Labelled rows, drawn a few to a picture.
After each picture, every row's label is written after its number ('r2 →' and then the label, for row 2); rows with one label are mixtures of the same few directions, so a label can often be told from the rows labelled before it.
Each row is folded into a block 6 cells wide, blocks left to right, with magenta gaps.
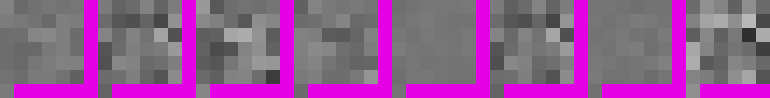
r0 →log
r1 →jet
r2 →log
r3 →log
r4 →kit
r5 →jet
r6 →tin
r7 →jet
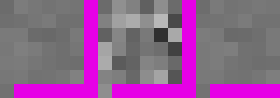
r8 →log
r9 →jet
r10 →log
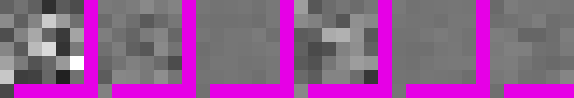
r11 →tin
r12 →tin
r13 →jet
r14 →log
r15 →log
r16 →log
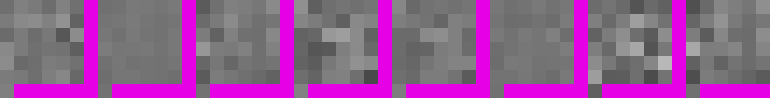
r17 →jet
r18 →kit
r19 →kit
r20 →log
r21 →log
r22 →jet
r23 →tin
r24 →kit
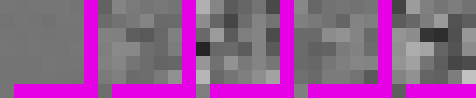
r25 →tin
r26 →log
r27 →kit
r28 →log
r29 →log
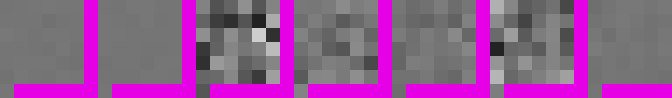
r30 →tin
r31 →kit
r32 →jet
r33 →tin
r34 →jet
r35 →kit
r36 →kit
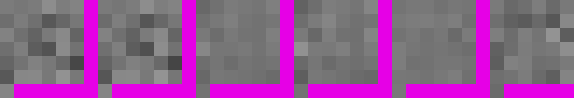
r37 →tin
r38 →tin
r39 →kit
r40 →kit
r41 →jet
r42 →jet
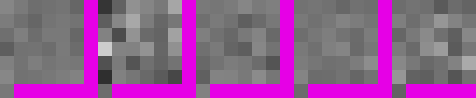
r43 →kit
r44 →kit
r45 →tin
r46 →tin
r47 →tin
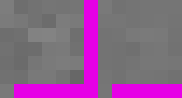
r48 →log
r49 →log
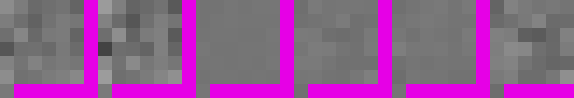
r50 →kit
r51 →kit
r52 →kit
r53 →log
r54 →kit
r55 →log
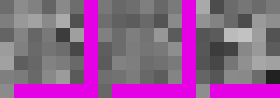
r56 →jet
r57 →jet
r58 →log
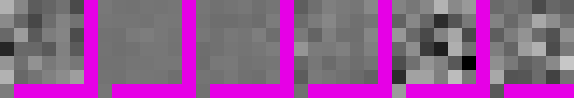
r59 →kit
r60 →log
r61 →jet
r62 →kit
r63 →tin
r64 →tin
